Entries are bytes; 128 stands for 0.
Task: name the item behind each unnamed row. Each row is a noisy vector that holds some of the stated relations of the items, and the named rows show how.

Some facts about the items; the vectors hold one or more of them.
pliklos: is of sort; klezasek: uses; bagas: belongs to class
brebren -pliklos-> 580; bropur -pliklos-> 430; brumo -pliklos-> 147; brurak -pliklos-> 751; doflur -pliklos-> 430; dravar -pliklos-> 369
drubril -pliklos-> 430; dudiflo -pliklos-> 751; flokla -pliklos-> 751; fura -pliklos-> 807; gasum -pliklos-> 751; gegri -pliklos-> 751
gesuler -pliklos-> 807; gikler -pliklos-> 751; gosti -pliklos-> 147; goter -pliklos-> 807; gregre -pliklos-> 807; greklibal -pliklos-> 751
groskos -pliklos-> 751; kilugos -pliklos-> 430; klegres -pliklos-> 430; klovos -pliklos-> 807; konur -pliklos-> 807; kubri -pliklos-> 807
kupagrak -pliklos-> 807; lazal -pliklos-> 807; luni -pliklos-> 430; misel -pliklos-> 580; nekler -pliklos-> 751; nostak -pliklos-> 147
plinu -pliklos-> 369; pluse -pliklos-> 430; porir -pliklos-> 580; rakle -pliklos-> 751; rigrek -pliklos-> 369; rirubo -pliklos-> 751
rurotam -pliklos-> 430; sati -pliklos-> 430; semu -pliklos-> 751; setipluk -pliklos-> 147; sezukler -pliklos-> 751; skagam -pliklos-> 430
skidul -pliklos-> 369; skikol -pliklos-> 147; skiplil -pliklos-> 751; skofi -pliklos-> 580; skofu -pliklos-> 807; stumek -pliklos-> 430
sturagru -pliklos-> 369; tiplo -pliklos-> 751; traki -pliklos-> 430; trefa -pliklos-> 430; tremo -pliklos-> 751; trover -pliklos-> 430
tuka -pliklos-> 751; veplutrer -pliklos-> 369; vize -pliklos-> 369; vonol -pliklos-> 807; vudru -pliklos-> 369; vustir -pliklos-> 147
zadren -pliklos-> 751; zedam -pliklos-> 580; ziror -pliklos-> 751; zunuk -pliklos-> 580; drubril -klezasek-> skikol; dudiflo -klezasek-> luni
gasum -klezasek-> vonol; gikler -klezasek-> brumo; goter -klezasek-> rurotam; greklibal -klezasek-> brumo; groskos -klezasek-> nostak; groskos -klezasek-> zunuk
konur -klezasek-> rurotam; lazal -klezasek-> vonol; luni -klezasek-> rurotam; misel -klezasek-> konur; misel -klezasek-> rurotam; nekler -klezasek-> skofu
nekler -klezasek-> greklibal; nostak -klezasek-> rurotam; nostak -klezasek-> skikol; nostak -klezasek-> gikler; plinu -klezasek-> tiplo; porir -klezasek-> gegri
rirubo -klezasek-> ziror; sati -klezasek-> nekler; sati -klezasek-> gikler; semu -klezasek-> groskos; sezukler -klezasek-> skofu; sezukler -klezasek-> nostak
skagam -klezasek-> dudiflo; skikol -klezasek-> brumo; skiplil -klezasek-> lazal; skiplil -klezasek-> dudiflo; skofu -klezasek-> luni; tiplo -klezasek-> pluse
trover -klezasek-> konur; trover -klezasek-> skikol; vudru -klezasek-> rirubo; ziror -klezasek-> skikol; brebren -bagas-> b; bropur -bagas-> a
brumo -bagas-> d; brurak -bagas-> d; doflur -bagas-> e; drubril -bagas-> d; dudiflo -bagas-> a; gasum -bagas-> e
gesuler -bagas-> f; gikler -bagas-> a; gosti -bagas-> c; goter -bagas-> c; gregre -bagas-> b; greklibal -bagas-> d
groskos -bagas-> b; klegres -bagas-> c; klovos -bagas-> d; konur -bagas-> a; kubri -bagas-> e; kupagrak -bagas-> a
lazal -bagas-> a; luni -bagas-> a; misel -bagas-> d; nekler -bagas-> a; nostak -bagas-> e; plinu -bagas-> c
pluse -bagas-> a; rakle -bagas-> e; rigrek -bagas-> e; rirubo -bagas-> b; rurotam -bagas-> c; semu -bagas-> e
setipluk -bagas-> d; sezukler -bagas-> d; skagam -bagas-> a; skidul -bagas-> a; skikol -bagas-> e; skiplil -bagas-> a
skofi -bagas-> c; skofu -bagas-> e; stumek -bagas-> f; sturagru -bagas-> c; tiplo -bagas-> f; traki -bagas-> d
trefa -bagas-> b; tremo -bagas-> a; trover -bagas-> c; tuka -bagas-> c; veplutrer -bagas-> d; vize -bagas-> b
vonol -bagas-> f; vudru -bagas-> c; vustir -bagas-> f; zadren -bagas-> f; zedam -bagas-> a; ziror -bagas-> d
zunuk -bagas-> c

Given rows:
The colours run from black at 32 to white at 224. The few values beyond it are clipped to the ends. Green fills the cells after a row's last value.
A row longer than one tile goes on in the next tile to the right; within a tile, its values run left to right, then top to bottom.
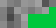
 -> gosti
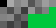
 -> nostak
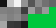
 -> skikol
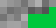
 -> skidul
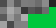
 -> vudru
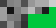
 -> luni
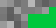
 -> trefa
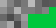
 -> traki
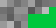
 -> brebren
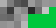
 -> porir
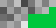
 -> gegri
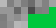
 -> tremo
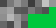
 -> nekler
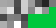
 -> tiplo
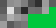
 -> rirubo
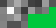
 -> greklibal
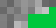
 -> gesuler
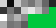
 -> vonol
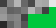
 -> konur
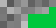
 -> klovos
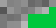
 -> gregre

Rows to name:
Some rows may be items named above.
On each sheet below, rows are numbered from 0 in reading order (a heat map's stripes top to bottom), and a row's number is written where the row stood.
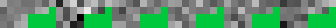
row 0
fura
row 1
rurotam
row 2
kilugos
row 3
trefa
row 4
traki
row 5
goter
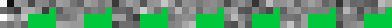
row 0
lazal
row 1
dravar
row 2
skofu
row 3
tuka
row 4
nekler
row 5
vize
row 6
groskos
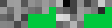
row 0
zunuk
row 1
skiplil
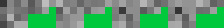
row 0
semu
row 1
flokla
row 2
doflur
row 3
doflur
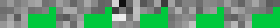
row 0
rigrek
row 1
veplutrer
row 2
gasum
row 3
tuka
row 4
veplutrer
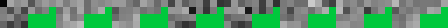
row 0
nostak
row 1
rakle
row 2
dravar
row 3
drubril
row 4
drubril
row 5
stumek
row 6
zedam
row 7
fura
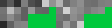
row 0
sezukler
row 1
brurak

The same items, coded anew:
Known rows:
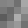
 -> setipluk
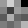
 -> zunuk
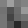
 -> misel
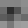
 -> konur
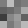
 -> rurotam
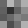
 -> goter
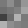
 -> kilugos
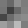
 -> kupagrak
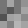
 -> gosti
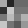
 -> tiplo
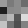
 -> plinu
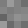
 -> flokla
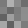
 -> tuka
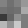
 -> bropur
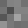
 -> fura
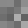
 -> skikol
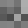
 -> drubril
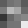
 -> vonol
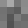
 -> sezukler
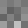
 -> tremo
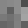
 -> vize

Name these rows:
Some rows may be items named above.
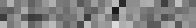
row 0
rurotam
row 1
lazal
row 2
brebren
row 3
klegres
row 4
pluse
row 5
semu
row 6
tuka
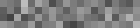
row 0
drubril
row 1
skofi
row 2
porir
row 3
skidul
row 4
vustir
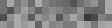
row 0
gosti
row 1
tuka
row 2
vustir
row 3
luni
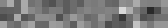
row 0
sati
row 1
zadren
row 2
gesuler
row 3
brurak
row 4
gasum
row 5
konur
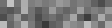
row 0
trover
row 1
misel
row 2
brumo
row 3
stumek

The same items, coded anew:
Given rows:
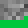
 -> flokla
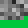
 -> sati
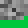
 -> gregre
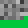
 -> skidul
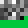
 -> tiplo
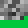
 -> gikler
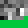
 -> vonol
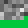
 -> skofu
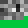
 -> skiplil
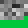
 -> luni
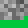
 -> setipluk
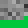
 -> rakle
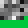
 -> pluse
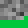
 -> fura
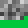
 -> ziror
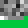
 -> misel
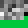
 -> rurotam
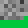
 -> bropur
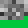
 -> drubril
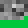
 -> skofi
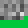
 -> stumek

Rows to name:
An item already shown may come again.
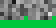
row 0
vudru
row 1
vustir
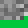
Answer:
tremo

